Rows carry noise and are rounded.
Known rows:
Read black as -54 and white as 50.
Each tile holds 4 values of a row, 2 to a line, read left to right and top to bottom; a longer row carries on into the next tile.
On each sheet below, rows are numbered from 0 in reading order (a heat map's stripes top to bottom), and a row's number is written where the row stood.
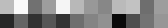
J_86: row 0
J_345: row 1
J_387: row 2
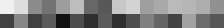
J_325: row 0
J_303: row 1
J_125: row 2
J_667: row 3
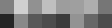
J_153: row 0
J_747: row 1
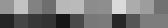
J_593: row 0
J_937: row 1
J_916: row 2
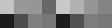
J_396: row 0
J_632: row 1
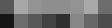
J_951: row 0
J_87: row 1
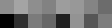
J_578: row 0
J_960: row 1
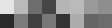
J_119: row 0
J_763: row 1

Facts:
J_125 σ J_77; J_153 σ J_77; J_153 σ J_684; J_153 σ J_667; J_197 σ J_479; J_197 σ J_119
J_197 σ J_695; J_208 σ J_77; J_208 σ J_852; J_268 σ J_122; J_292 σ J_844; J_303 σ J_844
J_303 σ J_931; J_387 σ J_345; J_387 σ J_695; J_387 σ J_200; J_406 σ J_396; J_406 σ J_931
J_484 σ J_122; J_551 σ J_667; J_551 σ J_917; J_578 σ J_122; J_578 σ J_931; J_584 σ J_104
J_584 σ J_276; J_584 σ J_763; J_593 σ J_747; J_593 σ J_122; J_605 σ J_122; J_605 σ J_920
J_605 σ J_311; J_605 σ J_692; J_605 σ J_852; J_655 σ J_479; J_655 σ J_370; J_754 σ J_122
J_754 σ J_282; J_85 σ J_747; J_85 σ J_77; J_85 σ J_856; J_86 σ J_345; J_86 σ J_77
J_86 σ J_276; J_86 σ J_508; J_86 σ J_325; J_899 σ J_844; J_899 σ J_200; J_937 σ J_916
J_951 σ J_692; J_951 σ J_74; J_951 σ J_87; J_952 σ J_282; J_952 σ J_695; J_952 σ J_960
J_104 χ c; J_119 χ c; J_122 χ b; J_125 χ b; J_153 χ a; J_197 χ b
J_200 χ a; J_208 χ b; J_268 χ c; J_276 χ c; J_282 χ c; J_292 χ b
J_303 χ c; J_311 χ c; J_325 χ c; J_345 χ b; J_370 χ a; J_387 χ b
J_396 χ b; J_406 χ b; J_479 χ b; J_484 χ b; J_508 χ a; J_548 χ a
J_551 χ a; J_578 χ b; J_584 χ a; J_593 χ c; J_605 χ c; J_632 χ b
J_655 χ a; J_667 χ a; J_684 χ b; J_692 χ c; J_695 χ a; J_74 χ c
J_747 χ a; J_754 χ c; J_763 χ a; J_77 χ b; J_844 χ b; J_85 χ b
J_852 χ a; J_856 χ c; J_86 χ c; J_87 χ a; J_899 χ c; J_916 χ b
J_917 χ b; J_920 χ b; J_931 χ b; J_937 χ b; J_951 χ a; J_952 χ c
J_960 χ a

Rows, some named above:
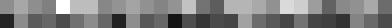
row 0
J_548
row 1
J_77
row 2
J_548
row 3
J_754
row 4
J_667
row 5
J_856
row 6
J_87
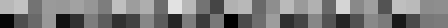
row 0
J_387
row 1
J_484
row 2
J_920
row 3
J_119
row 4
J_197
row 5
J_920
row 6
J_931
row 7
J_937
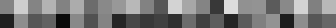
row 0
J_584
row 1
J_655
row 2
J_268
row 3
J_282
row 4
J_844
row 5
J_584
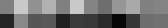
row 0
J_551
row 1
J_605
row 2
J_406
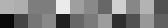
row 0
J_292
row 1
J_479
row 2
J_122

